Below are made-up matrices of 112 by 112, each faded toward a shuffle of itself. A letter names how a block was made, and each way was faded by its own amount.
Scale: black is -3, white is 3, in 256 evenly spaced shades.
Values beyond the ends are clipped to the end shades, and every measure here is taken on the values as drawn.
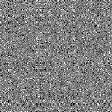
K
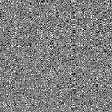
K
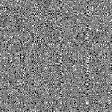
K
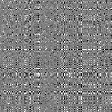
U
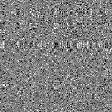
K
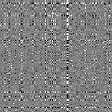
U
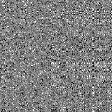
K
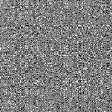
K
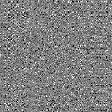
K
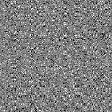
K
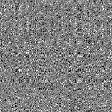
K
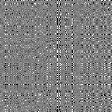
U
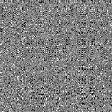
K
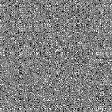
K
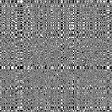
U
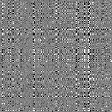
U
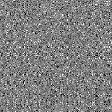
K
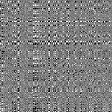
U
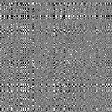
U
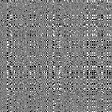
U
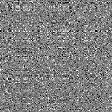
K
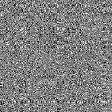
K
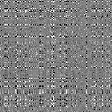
U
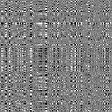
U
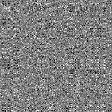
K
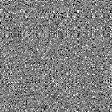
K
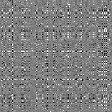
U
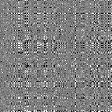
U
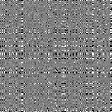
U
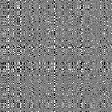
U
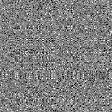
K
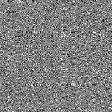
K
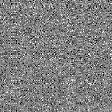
K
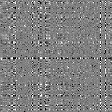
U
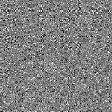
K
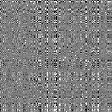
U
